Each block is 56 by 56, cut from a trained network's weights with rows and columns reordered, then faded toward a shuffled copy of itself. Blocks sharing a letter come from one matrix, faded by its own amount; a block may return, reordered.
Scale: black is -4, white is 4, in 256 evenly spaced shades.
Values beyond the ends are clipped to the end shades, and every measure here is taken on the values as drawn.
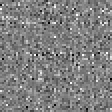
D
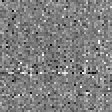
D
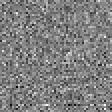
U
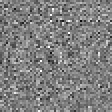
U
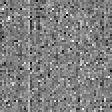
D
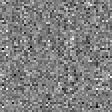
U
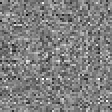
U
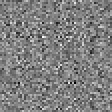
U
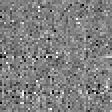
D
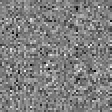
U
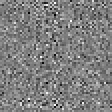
U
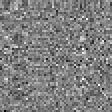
U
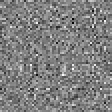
U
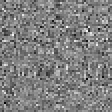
U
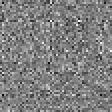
U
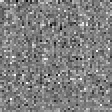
D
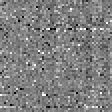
D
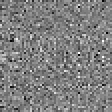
U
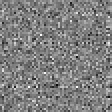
U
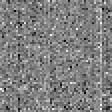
D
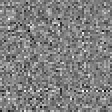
U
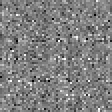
D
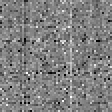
D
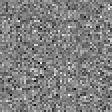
U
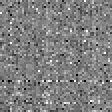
D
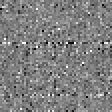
D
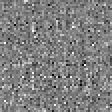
D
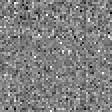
D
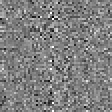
U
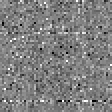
D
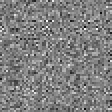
U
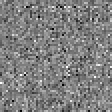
D
